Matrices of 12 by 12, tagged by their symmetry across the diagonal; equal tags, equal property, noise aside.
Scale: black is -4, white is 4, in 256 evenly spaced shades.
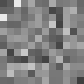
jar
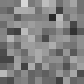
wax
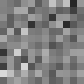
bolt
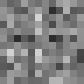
bolt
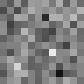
wax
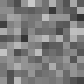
wax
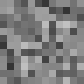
jar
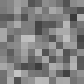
bolt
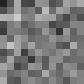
jar
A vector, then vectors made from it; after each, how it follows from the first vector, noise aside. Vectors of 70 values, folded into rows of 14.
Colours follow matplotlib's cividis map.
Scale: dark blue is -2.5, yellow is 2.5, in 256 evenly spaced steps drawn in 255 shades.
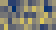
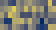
reversed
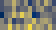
wrapped around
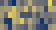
reversed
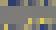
partly zeroed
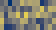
wrapped around
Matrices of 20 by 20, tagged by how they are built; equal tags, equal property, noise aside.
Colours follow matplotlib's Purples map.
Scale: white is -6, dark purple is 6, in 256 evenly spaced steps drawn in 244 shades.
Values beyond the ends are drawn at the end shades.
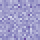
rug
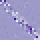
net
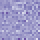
rug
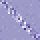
net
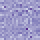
rug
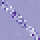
net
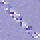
net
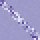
net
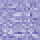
rug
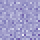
rug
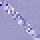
net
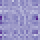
rug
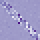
net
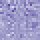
rug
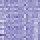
rug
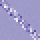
net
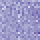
rug
